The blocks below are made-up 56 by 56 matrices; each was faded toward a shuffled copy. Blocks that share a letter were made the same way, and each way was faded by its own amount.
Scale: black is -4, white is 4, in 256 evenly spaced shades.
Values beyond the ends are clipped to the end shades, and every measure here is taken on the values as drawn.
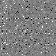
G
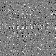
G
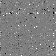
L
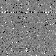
G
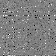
L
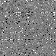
G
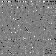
L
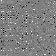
L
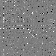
L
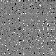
L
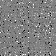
L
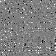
L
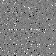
L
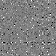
G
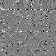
G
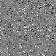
G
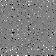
L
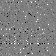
L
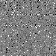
G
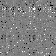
L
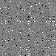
L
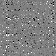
L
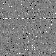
G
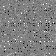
G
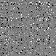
L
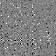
G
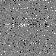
G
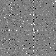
L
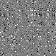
G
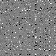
L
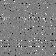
L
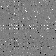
L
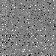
G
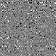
G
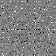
G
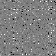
L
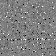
G
